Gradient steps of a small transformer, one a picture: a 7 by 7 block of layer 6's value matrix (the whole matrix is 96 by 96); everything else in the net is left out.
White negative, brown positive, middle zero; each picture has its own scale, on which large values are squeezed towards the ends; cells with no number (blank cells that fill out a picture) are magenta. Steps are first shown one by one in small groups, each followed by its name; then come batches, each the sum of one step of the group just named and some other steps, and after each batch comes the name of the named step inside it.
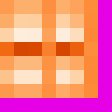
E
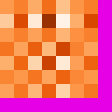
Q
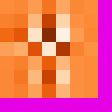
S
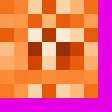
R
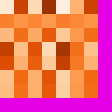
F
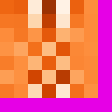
S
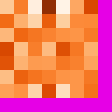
F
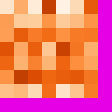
F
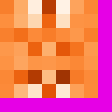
R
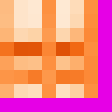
E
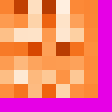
E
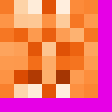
R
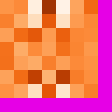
F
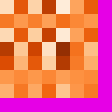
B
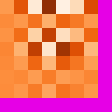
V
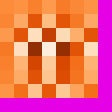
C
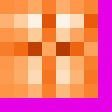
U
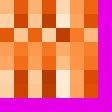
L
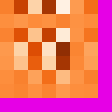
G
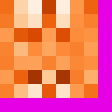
C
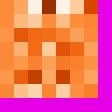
V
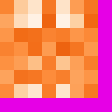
U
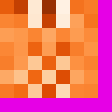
U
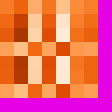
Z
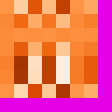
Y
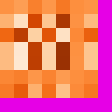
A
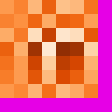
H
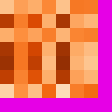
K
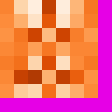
Y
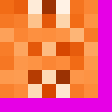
H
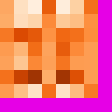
A
